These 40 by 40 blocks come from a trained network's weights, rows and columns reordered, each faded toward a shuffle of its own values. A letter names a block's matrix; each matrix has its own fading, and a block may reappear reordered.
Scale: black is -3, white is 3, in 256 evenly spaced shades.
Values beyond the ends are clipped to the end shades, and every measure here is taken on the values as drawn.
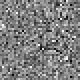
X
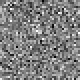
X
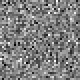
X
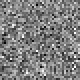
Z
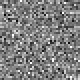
X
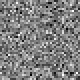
Z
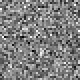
X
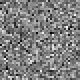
X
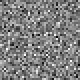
X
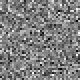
X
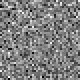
X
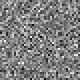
Z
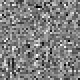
X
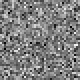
X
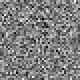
Z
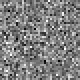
X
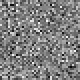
Z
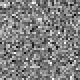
X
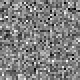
X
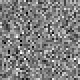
Z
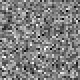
Z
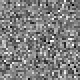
X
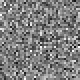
X
